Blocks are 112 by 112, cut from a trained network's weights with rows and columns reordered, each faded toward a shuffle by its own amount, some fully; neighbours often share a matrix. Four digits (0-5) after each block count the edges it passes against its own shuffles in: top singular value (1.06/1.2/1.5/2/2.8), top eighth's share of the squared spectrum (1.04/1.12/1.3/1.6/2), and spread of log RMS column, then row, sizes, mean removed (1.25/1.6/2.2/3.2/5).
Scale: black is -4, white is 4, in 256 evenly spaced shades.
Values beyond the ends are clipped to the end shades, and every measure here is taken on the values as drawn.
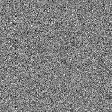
2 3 1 1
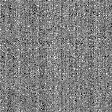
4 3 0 3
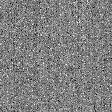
2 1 0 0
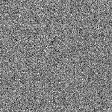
2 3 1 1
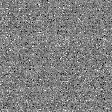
2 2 1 0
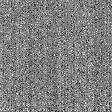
3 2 0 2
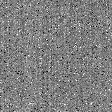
2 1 0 1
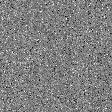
0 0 0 0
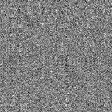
3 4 2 1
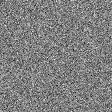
0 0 0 0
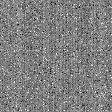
3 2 0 2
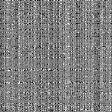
5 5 2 4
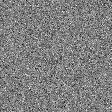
0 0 0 0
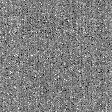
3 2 0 1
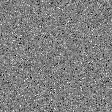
0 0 0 0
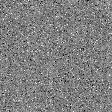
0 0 0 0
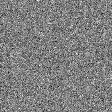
1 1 0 0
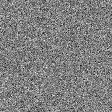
0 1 0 0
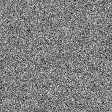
1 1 0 0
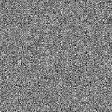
3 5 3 2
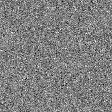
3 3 1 1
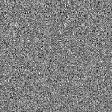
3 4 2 2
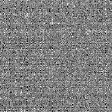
3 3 3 1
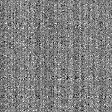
4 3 0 3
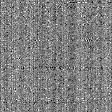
4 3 0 3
